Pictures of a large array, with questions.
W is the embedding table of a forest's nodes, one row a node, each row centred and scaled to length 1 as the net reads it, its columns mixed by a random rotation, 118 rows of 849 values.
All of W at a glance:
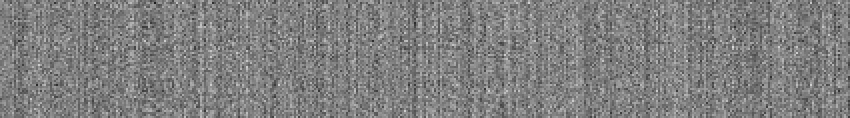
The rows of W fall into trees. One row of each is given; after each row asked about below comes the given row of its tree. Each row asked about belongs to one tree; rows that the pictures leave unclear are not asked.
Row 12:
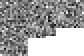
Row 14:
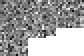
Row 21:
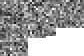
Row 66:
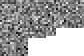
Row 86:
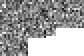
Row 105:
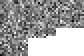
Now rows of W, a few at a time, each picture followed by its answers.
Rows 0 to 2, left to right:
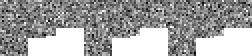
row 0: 12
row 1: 86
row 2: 86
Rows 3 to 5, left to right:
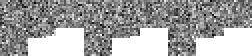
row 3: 86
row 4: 66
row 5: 21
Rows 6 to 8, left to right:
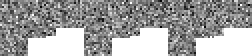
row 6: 66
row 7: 21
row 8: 86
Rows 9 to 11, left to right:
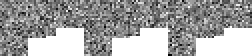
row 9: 66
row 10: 12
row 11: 105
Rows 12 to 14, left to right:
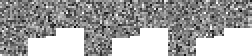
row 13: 66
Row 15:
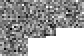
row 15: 12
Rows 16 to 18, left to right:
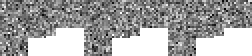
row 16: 86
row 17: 14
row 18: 66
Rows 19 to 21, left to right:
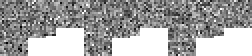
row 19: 12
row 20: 86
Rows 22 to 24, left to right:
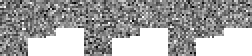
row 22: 86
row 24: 86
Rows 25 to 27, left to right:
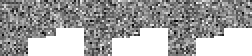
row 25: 66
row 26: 12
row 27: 12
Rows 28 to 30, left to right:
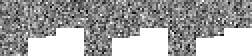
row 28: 21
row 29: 12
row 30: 12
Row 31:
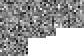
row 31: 66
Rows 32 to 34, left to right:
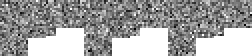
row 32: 66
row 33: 86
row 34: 12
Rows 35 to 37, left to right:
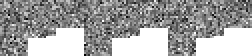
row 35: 21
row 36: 105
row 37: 21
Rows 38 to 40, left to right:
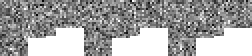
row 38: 21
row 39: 66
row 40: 66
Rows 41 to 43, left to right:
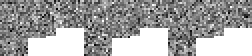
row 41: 66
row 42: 105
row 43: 14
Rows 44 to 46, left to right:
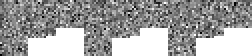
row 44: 105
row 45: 86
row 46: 21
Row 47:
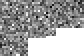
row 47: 21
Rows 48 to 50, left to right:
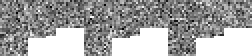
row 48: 21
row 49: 21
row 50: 12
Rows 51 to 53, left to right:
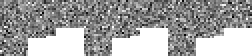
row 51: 105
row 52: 21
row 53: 86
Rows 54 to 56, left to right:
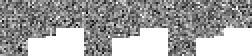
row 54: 12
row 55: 12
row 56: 86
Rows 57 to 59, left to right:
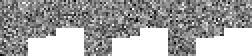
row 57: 105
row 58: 66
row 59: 12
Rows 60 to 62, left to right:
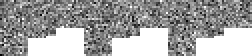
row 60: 105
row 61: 12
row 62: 21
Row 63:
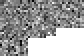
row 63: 14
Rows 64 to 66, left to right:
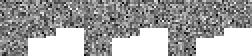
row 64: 66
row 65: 105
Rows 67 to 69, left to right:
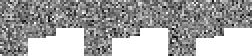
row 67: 12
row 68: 12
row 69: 105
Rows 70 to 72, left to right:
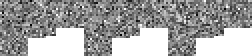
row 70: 12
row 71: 66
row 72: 66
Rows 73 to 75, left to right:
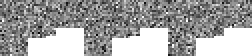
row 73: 21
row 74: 12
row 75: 105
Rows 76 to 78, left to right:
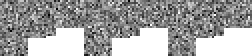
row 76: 66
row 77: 105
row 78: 105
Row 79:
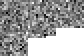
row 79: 21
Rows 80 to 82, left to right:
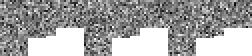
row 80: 86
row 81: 21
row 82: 21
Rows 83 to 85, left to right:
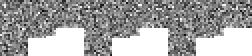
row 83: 86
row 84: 86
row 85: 86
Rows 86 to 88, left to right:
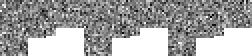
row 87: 21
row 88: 66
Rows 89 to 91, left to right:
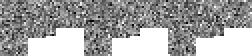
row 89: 12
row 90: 12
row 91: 12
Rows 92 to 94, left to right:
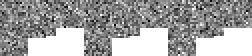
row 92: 66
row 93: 12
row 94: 21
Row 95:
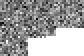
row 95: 86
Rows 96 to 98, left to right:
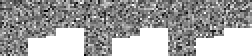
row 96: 86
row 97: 105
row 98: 14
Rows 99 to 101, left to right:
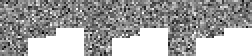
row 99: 66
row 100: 14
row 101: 21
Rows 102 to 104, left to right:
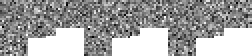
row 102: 21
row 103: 105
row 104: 14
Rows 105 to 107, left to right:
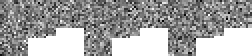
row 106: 86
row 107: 14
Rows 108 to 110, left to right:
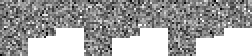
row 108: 105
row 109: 66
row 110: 66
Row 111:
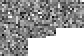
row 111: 66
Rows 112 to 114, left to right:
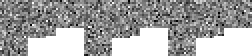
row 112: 12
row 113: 105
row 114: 12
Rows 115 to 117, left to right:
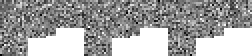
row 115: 105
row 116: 105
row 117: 66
